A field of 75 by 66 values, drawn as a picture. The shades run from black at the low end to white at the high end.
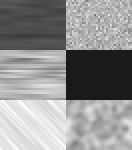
The table splits into 3 rows of 2 panels. Panel 1,1: low, streaked across, faint in contrast. Panel 1,2: high, fine-grained. Panel 2,1: high, streaked across. Panel 2,2: very low, flat. Panel 3,1: very high, slanting down to the right, faint in contrast. Panel 3,2: high, blotchy.
